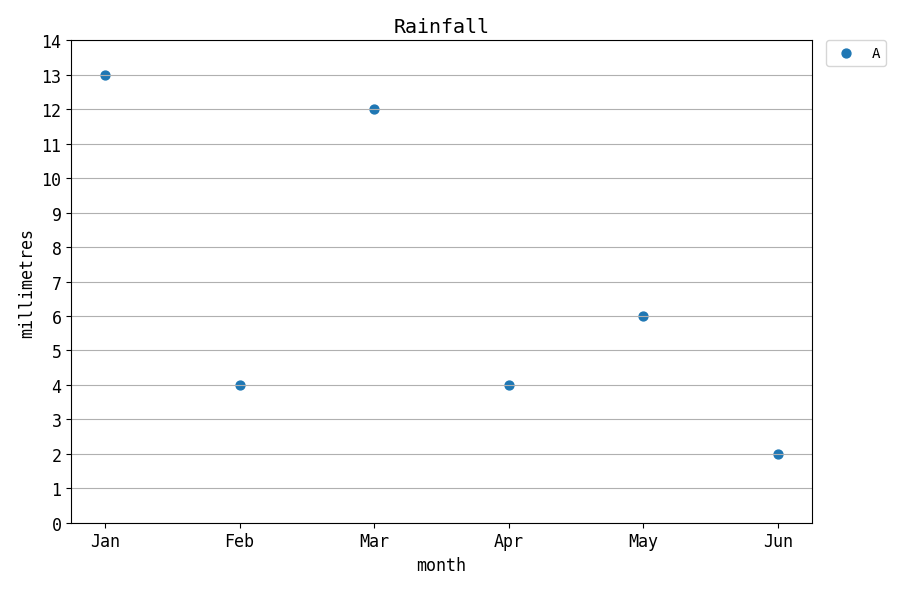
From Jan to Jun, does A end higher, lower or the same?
lower
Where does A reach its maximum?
Jan
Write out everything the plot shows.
Title: Rainfall
x-axis: month, ticks Jan Feb Mar Apr May Jun
y-axis: millimetres, ticks 0 1 2 3 4 5 6 7 8 9 10 11 12 13 14
Legend: A
Values:
A: 13 4 12 4 6 2
